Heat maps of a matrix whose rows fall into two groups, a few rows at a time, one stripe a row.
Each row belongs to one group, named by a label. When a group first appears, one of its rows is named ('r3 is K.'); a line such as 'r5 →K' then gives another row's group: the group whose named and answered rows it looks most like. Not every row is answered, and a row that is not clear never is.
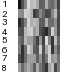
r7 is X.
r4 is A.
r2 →A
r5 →X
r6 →X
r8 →A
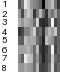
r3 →A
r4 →X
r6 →A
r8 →A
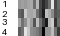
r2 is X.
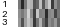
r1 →X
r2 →A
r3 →A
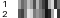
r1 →A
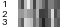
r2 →A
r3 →A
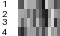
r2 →A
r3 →A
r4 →X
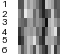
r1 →X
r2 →A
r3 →A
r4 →X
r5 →X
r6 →A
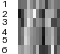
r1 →A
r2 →X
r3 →X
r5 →X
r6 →A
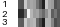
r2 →X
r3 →X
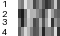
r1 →A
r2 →X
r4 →X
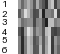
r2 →X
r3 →A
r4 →X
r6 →X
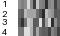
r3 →X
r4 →A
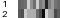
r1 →A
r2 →X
